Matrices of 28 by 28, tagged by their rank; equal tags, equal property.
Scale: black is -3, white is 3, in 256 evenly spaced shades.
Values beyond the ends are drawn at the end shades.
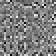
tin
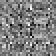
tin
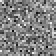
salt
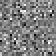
tin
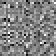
tin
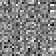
tin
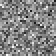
salt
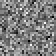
salt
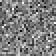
salt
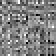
tin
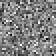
salt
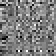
tin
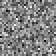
salt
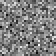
salt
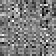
tin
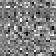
tin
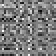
tin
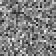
salt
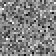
salt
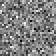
salt
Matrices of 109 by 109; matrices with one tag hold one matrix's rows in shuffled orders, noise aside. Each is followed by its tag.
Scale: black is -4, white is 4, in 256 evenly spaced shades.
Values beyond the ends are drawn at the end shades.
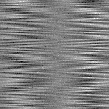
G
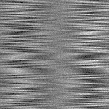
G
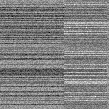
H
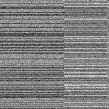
H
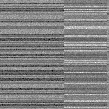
H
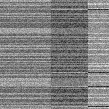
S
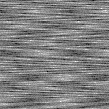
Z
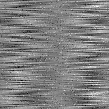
G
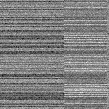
H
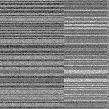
H
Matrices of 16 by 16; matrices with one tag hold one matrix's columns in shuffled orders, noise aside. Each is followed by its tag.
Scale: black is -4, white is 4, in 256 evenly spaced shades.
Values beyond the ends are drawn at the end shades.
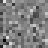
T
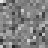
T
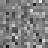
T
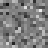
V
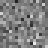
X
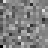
T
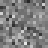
X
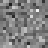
V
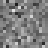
V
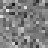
V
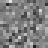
T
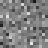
X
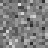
X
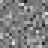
X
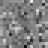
T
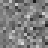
X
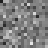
X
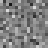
V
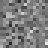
X
